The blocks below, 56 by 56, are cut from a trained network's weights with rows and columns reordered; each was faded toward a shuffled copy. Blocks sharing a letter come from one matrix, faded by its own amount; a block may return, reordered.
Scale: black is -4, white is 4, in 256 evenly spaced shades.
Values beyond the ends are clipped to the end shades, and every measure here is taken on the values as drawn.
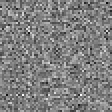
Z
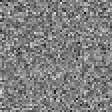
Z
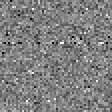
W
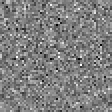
W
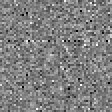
W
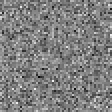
Z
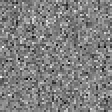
W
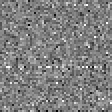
W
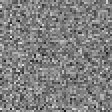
Z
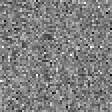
W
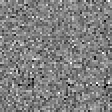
W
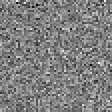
Z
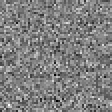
Z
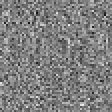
Z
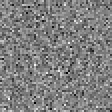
W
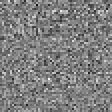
Z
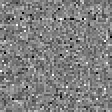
W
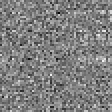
Z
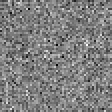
Z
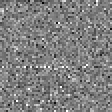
W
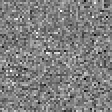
W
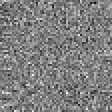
Z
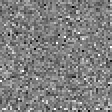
W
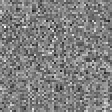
Z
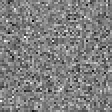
W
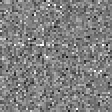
W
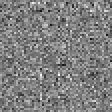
Z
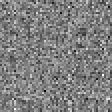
Z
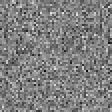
Z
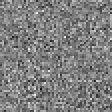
Z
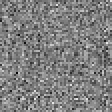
Z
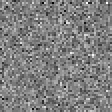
W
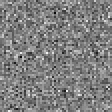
Z
